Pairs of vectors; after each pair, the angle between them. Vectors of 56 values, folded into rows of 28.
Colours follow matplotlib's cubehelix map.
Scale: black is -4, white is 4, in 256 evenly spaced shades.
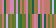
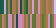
partly opposed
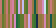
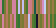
nearly parallel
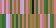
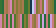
partly opposed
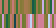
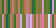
nearly parallel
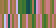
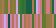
nearly parallel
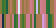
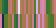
nearly parallel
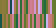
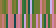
orthogonal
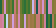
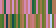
nearly opposite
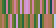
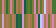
partly opposed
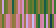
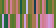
orthogonal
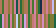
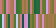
partly aligned
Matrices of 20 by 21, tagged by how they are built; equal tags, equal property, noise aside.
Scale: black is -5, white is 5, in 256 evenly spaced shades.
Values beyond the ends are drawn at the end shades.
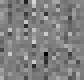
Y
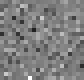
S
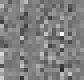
Y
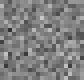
S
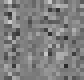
Y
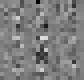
Y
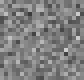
S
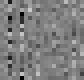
Y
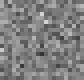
S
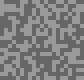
S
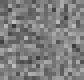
S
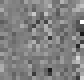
Y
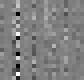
Y
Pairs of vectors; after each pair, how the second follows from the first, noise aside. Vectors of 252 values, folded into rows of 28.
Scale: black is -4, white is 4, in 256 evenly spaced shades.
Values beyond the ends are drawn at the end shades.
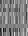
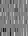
partly zeroed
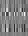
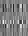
reversed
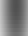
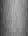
negated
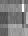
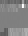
partly zeroed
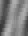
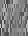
sign-scrambled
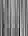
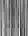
negated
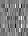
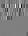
partly zeroed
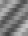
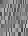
sign-scrambled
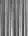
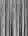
negated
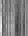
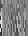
sign-scrambled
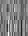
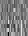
sign-scrambled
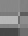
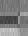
negated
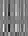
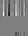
partly zeroed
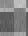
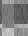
reversed
